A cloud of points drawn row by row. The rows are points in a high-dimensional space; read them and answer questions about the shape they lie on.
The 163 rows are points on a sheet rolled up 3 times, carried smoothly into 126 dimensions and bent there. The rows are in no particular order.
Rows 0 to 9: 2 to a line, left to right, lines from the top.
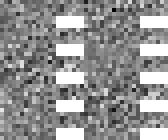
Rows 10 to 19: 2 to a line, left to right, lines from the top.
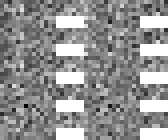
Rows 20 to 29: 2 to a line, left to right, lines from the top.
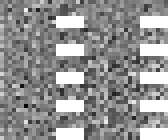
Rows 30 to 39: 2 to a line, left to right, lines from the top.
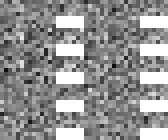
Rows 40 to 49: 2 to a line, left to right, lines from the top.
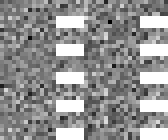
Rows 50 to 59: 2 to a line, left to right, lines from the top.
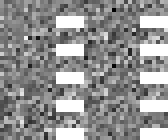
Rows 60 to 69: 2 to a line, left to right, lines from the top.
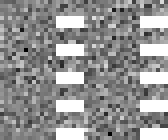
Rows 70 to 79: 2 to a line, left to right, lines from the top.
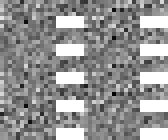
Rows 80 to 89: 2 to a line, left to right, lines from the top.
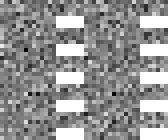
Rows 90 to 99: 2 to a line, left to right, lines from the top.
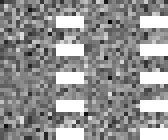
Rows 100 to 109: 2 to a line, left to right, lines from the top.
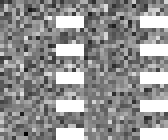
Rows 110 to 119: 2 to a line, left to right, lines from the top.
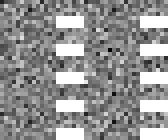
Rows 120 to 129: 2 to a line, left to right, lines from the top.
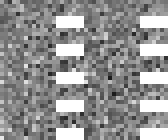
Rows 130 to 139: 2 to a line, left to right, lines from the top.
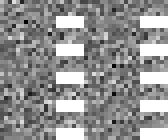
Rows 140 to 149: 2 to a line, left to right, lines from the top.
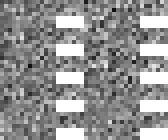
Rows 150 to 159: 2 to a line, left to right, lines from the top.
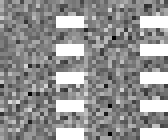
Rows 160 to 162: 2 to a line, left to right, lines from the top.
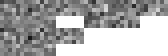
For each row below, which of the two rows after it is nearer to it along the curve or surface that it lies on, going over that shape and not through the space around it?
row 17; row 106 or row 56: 56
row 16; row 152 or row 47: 47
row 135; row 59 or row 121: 59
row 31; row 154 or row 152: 154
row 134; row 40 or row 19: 19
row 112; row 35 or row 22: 22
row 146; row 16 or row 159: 16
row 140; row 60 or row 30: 30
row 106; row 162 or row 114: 162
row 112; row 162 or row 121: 121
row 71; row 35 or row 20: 20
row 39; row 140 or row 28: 140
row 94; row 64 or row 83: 83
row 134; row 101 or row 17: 17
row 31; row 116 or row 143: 143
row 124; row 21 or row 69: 69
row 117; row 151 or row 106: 151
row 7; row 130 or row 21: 130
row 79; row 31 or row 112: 112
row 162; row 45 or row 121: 45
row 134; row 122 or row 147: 147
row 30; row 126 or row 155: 155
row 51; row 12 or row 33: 33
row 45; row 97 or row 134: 97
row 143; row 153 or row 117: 117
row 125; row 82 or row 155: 82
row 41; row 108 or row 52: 108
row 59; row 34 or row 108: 108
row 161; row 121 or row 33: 33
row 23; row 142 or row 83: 142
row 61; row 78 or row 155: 78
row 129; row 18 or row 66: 66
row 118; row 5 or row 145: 5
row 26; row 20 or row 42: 20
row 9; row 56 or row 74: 56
